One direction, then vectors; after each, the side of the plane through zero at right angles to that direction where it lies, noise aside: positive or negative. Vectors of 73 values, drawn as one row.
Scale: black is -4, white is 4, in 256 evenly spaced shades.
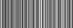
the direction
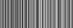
positive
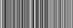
positive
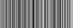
positive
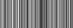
negative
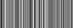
negative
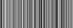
negative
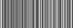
positive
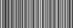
positive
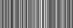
positive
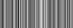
positive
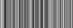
positive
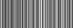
positive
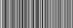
positive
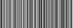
negative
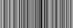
negative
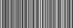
positive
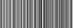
negative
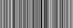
negative
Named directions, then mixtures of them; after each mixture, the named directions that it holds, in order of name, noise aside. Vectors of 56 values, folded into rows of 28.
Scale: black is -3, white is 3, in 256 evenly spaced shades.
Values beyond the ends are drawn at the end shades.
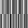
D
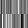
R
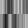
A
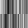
A, D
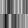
A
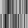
A, D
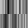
A, D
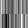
A, R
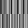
D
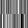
R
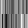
A, R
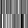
R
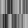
A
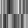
A, R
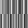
D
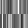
A, R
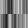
A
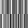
D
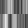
A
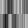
A
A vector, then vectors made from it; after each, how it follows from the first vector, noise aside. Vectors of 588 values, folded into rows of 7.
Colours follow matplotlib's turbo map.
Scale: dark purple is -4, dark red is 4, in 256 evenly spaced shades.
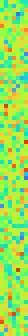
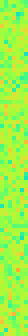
shrunk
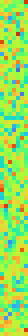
wrapped around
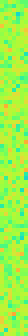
shrunk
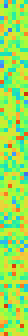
wrapped around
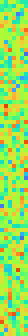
copied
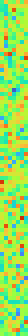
wrapped around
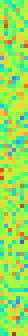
wrapped around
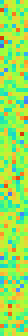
wrapped around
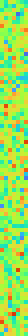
copied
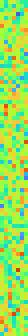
copied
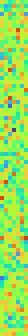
wrapped around
